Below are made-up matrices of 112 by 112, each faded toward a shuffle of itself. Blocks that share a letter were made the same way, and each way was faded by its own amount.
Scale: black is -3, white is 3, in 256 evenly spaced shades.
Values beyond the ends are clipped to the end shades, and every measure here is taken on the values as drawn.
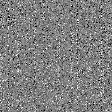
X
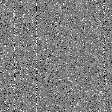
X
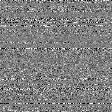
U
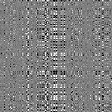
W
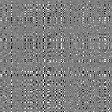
W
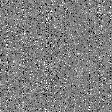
X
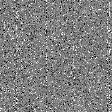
X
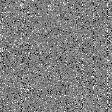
X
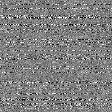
U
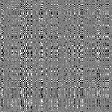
W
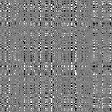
W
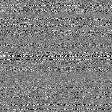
U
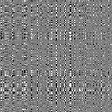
W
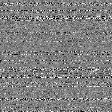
U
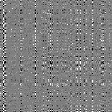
W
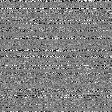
U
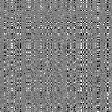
W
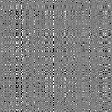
W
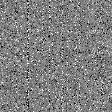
X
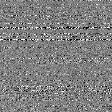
U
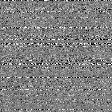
U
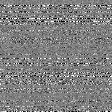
U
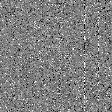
X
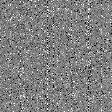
X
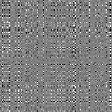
W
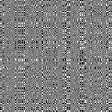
W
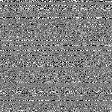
U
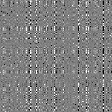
W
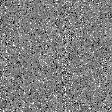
X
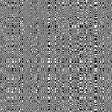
W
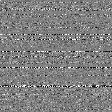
U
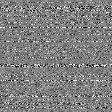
U
